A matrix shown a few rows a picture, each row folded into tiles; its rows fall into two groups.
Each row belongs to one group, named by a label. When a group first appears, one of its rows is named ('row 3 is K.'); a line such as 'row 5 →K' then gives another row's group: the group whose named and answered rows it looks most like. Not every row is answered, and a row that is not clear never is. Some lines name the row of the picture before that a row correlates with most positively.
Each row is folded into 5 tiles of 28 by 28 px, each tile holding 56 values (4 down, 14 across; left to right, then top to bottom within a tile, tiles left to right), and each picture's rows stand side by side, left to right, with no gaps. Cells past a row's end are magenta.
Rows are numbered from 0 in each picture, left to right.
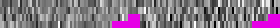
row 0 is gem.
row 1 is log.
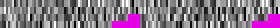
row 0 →log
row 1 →log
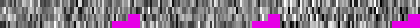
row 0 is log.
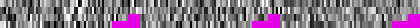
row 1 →log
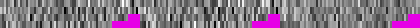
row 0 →log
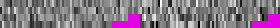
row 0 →gem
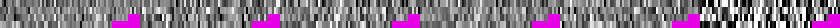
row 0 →gem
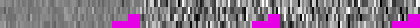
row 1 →log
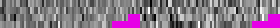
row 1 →gem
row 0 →gem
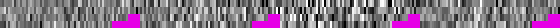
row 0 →log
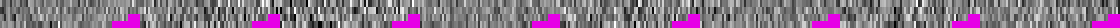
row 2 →gem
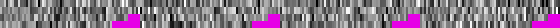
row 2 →gem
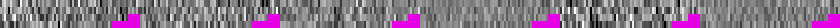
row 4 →gem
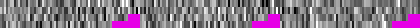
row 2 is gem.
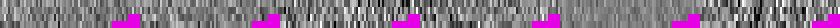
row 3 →gem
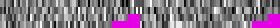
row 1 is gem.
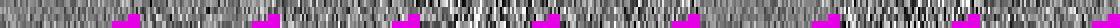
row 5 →log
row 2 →gem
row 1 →gem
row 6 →log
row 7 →gem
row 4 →log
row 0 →log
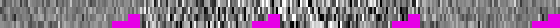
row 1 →log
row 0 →gem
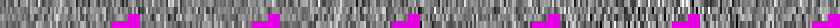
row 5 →gem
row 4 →log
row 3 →gem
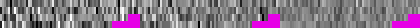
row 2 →log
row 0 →gem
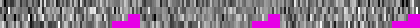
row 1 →gem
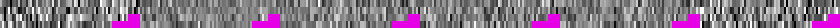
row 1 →gem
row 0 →gem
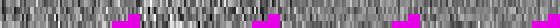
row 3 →gem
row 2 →gem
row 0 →gem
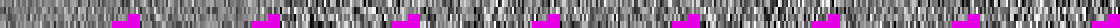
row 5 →log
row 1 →gem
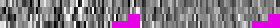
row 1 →gem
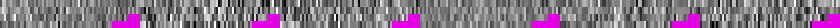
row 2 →gem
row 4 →log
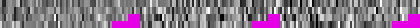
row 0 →gem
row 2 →gem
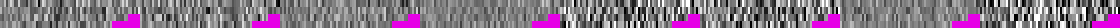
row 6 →gem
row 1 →gem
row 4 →log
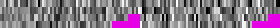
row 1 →gem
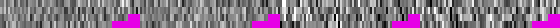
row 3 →gem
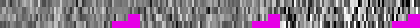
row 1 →gem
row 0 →log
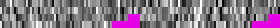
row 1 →log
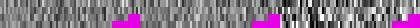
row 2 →gem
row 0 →log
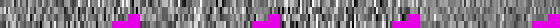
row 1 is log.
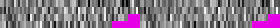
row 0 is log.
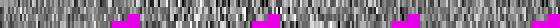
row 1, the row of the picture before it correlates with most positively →0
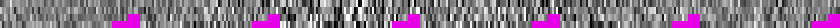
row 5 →log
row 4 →gem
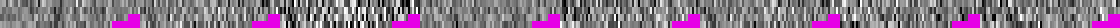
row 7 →gem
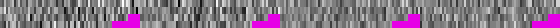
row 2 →log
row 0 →log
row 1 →log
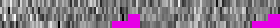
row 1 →log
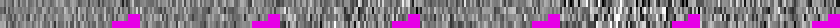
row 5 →gem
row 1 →gem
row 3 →gem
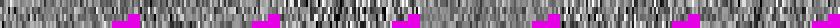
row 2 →log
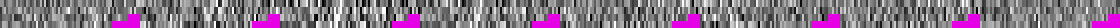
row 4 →log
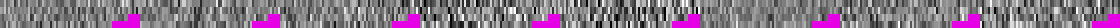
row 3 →gem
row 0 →log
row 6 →gem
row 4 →log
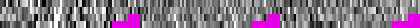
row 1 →gem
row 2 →gem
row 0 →log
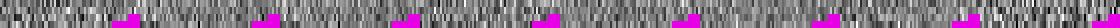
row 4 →log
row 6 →gem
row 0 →gem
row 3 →gem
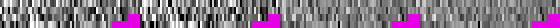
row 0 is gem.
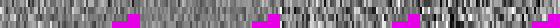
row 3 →gem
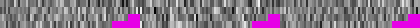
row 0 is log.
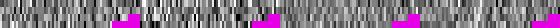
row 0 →gem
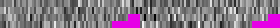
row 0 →log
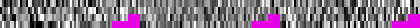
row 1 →log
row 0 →gem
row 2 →log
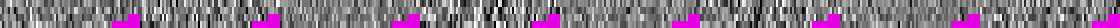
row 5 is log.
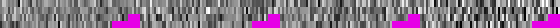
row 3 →log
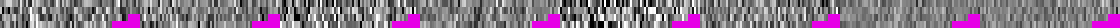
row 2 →gem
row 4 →gem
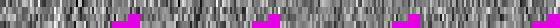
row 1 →log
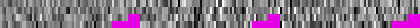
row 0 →gem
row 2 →gem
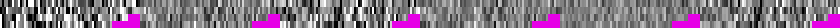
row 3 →log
